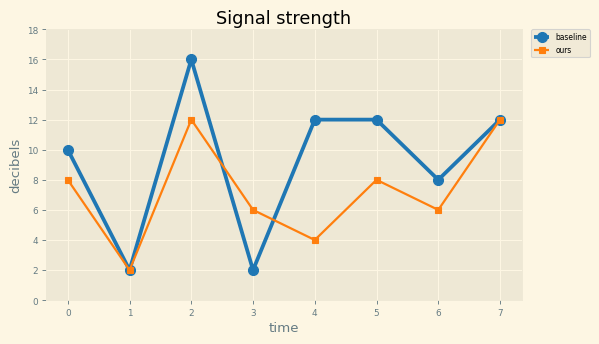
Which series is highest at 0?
baseline
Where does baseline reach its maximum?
2
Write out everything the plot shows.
Title: Signal strength
x-axis: time, ticks 0 1 2 3 4 5 6 7
y-axis: decibels, ticks 0 2 4 6 8 10 12 14 16 18
Legend: baseline, ours
Values:
baseline: 10 2 16 2 12 12 8 12
ours: 8 2 12 6 4 8 6 12
